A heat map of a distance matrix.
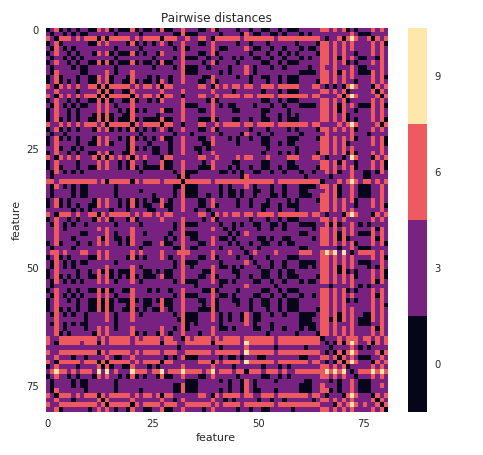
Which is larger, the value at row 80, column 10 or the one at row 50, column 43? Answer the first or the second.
the second
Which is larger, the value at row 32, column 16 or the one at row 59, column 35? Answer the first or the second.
the first
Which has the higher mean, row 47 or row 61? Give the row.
47
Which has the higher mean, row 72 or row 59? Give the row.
72
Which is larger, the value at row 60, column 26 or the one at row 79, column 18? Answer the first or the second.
the second
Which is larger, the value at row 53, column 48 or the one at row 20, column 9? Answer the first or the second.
the second
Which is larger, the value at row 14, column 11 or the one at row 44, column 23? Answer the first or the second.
the first
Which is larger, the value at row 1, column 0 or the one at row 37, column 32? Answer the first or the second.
the second
